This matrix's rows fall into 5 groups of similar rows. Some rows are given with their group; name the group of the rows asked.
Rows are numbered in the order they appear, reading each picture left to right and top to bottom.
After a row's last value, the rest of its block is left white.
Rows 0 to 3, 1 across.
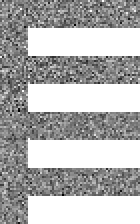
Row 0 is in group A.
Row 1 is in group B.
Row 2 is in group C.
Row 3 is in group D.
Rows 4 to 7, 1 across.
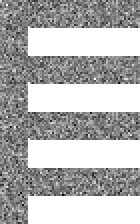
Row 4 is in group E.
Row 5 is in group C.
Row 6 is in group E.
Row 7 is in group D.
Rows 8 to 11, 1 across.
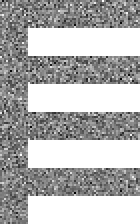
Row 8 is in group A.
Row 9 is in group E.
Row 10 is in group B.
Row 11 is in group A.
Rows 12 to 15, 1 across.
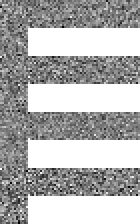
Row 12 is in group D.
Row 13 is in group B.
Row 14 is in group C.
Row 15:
B
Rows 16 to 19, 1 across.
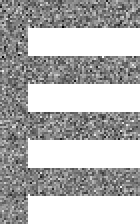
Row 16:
D
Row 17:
A
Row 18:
C
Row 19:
C
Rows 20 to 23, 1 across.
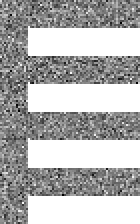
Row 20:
E
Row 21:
B
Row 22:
C
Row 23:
D
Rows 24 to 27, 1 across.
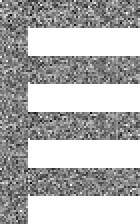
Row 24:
E
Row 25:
E
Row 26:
E
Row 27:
B
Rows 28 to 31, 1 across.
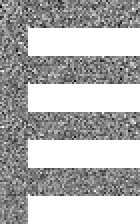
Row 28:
D
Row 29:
A
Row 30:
A
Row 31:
C
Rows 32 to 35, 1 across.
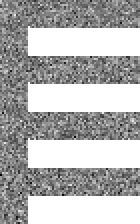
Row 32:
E
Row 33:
E
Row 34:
A
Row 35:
D
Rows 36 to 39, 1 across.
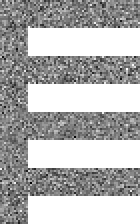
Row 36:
C
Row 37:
A
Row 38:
A
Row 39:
B
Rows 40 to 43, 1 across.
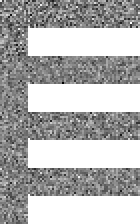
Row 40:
B
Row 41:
D
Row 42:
E
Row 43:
E
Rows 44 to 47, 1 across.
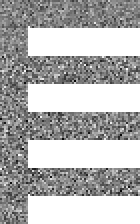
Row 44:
C
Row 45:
A
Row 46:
D
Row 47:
E
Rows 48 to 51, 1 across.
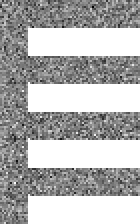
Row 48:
D
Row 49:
C
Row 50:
C
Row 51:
E
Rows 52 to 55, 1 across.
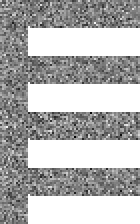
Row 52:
C
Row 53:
E
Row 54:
E
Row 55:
E
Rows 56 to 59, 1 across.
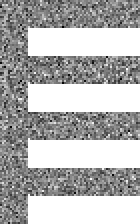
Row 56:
D
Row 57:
D
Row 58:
E
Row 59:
A
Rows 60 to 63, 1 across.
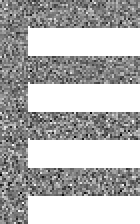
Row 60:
E
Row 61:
B
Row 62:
E
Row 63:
D
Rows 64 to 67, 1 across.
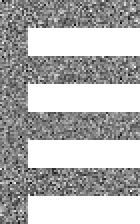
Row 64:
A
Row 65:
A
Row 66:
D
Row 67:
B
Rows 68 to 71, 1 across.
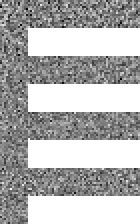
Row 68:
D
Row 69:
D
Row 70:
E
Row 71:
A
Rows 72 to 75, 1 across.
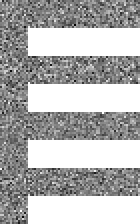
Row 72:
A
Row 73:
E
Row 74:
A
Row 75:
B
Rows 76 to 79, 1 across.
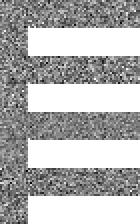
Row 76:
A
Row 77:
C
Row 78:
C
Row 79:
B
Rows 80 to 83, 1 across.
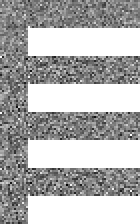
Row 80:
C
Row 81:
B
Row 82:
B
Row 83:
B
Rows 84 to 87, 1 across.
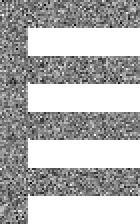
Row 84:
A
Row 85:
C
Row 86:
C
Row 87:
B
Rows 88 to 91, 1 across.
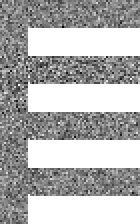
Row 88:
D
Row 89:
B
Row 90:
A
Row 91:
E
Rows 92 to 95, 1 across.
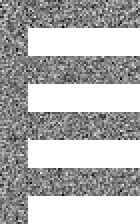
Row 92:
D
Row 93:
A
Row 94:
C
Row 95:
D
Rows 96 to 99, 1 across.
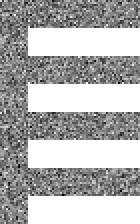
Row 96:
B
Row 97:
C
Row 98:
B
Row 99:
D
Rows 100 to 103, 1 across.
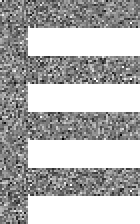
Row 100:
B
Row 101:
C
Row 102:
D
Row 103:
B
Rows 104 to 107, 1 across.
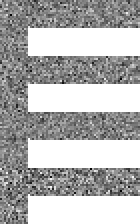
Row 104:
E
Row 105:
D
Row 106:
C
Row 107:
E
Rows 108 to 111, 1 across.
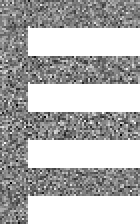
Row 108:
C
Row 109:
E
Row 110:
A
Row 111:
B
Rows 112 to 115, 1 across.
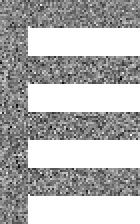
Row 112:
C
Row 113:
D
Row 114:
B
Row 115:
E
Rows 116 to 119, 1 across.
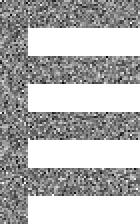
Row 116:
B
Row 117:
D
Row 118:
B
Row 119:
A
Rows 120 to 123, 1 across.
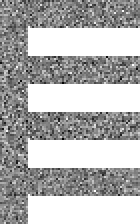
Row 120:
C
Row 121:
D
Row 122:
D
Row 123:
C
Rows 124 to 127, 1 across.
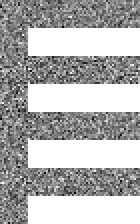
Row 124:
D
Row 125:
B
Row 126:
D
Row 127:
A
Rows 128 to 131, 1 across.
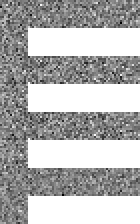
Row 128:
D
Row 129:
C
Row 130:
C
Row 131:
D
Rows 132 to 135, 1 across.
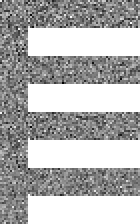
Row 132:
B
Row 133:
D
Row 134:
B
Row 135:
C
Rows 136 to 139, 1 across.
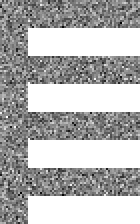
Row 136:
D
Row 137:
C
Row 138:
E
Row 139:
D
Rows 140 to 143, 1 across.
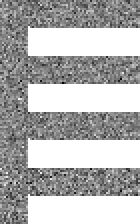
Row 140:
E
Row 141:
D
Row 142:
C
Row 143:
E
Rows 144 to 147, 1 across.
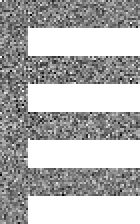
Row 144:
B
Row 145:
B
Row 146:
E
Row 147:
D
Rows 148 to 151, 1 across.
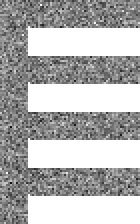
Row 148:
C
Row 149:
E
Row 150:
E
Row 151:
E
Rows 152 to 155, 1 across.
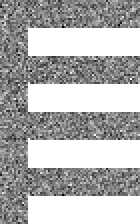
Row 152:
D
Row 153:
B
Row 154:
C
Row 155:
D
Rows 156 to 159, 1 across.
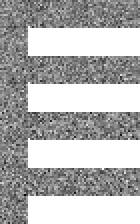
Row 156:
C
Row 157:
C
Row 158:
E
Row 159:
A
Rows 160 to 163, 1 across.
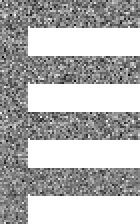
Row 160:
E
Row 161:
A
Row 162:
E
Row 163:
C
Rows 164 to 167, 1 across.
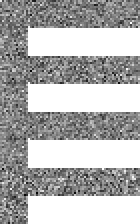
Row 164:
B
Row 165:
C
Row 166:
C
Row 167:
A
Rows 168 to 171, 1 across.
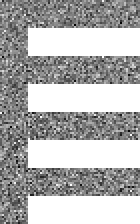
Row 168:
A
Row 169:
A
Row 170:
B
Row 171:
B
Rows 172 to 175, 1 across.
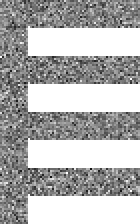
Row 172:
C
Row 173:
B
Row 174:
E
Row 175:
E
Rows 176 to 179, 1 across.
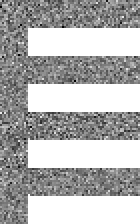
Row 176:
D
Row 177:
A
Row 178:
B
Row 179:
E
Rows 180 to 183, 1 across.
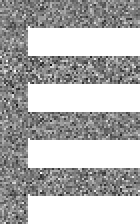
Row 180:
C
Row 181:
E
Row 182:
E
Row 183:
C
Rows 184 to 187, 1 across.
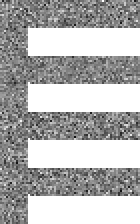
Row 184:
A
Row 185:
C
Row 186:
E
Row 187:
E
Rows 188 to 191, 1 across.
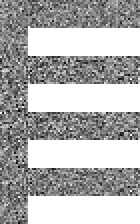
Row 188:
E
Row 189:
B
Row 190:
B
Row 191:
B
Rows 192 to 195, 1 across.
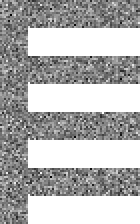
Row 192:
E
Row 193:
E
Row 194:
A
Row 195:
E
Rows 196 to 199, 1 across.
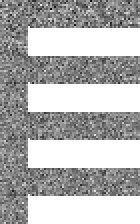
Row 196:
E
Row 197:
C
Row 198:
C
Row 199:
C
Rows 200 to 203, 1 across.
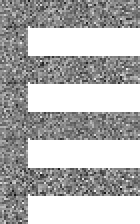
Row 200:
C
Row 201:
C
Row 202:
C
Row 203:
C
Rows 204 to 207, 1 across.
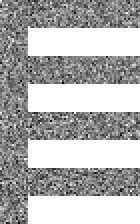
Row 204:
E
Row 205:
D
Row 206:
E
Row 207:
B
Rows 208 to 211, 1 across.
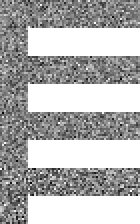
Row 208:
C
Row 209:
E
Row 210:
A
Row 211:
B
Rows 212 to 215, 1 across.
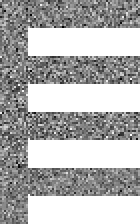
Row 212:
D
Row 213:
B
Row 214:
B
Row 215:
E
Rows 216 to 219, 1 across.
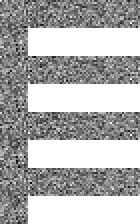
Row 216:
B
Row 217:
B
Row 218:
B
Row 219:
B
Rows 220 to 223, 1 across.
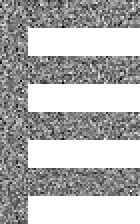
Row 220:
D
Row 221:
D
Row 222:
D
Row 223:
B
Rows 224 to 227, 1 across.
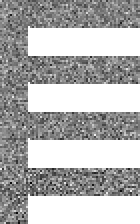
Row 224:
E
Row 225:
E
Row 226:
C
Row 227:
B
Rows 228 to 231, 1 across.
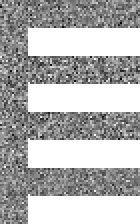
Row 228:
D
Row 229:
E
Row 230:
C
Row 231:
C
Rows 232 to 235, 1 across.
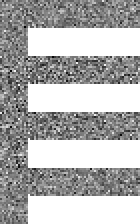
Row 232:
A
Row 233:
B
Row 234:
B
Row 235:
E
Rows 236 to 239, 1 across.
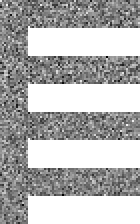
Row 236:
E
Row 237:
D
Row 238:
C
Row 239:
D
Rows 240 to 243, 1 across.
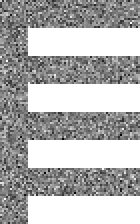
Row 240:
B
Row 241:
E
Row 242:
D
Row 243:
A
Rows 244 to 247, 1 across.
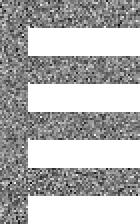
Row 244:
D
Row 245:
E
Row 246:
C
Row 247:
B
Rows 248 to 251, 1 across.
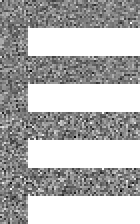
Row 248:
B
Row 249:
B
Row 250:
A
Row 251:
A
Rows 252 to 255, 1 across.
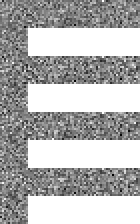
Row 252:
A
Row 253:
A
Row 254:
A
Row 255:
A
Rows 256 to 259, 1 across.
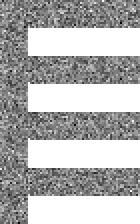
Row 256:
A
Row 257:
E
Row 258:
E
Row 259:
B
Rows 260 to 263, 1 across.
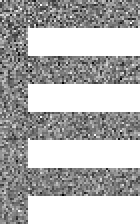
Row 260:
B
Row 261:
D
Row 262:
C
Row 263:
D
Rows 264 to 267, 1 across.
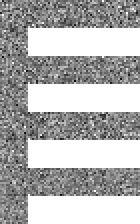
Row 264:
A
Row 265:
A
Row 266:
C
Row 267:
C
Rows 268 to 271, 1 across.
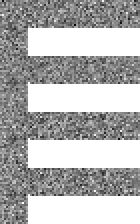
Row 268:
A
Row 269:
C
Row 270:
C
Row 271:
C
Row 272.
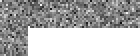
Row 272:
E
